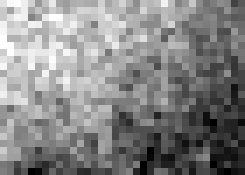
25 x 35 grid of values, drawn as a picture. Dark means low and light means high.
The top left is the ninth with the highest average. There is an overall slope up to the top left. No regular stripes run through it. The bottom right is the ninth with the lowest average.
